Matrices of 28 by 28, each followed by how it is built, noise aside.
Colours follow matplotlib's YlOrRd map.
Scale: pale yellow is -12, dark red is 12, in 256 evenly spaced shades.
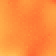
smooth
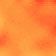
smooth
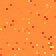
sparse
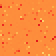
sparse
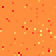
sparse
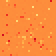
sparse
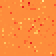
sparse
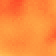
smooth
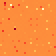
sparse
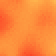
smooth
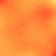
smooth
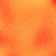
smooth
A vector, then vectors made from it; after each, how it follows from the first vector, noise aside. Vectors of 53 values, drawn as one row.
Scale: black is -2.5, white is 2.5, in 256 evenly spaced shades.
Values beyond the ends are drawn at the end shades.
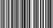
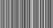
shrunk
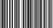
reversed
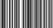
reversed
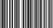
reversed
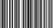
reversed
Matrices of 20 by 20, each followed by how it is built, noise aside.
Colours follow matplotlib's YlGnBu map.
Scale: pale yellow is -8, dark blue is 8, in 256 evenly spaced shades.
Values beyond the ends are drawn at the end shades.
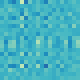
low rank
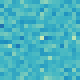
low rank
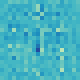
low rank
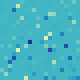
sparse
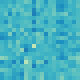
low rank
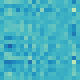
low rank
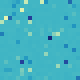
sparse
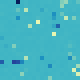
sparse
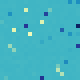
sparse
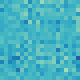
low rank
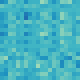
low rank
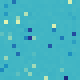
sparse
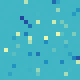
sparse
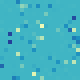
sparse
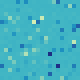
sparse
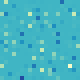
sparse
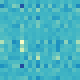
low rank
